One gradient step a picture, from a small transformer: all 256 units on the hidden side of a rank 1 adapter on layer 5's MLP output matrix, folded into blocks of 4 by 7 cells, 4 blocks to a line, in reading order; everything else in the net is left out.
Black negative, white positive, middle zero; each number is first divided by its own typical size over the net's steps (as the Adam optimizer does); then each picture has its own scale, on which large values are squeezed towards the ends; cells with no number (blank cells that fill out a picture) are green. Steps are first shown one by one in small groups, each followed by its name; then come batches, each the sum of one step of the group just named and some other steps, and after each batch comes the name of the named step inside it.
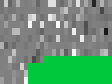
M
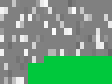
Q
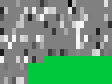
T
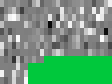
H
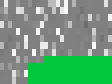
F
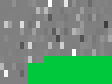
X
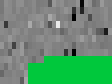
M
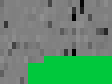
T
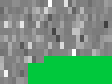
X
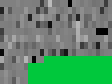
T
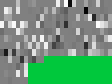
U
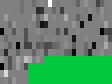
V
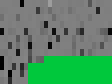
V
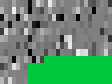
V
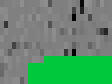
V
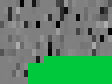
U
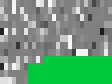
V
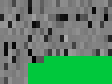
U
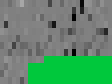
U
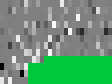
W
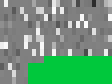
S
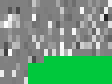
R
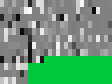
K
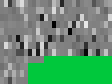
S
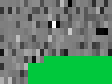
W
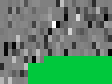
W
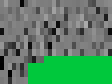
S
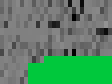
R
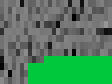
W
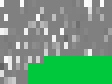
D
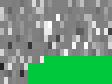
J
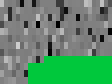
D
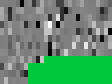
J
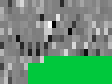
J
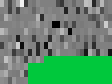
D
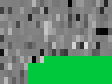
J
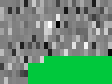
J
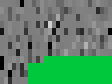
J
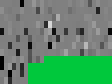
J
